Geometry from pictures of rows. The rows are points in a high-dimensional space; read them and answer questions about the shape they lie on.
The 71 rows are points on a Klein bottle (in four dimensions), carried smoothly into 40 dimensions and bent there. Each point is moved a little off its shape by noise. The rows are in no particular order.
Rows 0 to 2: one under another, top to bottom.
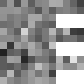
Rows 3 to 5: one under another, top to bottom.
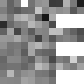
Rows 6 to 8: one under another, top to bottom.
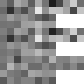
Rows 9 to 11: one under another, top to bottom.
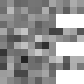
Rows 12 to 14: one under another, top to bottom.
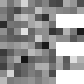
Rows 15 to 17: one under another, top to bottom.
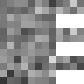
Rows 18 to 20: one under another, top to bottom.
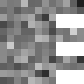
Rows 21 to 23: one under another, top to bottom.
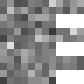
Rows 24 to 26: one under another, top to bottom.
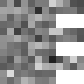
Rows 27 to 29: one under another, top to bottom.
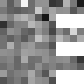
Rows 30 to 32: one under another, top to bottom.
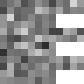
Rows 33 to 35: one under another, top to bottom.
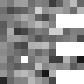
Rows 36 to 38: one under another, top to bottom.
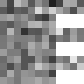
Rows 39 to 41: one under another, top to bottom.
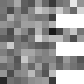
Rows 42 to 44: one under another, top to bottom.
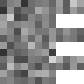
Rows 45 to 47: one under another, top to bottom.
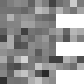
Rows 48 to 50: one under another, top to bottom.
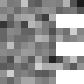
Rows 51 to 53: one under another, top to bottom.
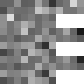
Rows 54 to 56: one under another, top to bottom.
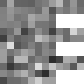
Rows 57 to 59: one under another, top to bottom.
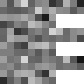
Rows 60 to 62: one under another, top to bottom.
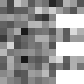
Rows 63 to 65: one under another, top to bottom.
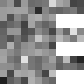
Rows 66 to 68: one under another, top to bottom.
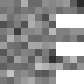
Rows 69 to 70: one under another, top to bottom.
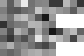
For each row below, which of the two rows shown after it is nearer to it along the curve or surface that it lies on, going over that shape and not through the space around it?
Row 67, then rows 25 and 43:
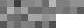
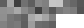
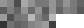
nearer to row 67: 43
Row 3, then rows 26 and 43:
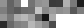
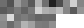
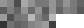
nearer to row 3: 43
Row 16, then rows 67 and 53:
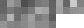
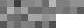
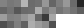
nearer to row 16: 67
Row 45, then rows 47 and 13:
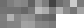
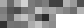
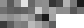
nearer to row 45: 47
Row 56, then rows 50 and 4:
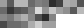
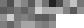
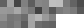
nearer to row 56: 50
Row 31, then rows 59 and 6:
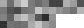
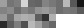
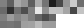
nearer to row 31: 6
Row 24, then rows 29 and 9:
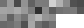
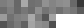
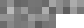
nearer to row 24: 29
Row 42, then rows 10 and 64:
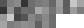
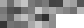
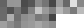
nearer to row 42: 64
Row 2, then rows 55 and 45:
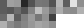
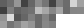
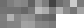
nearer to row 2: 45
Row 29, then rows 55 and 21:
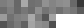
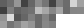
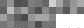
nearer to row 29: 21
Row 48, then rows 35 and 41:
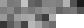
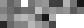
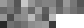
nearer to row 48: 35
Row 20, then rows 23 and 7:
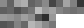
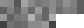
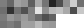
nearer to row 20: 23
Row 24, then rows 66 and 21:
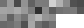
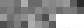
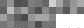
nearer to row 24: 66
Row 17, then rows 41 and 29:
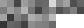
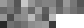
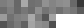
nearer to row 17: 41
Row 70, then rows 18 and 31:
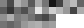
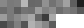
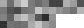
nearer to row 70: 31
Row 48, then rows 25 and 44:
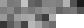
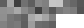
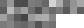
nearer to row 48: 25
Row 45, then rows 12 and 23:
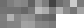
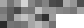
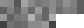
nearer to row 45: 12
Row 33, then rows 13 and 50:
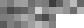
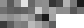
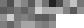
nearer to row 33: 50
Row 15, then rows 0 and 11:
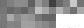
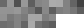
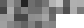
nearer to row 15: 11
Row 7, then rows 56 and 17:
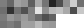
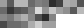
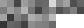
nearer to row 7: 56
